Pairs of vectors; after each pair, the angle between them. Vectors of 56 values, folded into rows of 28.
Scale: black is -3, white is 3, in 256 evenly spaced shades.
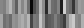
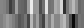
nearly opposite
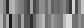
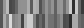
nearly opposite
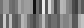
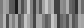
partly aligned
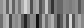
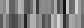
orthogonal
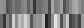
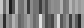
partly aligned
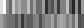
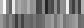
nearly parallel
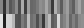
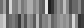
orthogonal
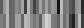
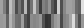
nearly opposite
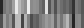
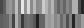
partly aligned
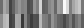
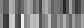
nearly opposite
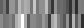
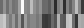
orthogonal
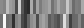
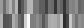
partly opposed
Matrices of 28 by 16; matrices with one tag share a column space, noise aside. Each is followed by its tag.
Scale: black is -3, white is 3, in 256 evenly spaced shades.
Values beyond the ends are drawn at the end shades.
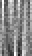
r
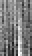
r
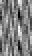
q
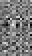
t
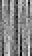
r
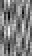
q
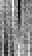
r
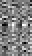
t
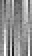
r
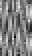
q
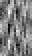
q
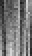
r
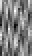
q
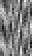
q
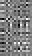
t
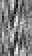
q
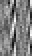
q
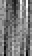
r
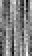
r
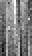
r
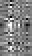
t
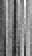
r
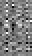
t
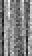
r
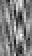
q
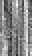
r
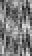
q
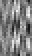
q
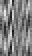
q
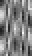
q
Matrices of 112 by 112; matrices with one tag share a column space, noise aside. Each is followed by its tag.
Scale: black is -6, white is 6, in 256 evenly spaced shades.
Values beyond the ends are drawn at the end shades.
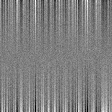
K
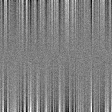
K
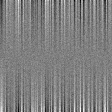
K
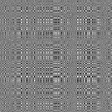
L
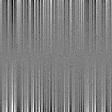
K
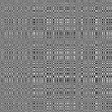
L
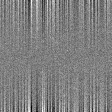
K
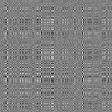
L
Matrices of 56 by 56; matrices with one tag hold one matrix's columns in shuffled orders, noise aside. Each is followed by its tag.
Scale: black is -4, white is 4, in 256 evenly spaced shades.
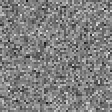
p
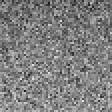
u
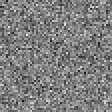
p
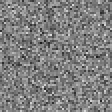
p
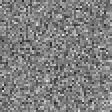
p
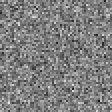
p
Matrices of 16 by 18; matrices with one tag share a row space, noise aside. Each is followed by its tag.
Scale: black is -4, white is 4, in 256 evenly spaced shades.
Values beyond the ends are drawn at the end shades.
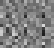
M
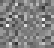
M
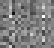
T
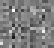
T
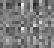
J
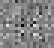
J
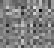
J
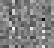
T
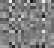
T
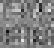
J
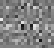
J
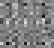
M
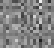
J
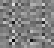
T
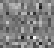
J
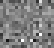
J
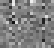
T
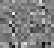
T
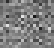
J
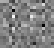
T
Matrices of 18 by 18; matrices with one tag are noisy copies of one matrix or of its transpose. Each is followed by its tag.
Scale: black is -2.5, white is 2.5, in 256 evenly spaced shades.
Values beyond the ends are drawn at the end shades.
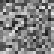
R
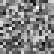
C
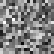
C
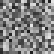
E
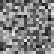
R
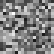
R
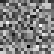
E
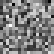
R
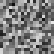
C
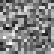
R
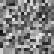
C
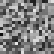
C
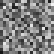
E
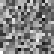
C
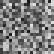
E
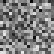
E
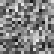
C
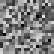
C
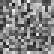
R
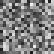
E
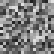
C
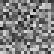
E
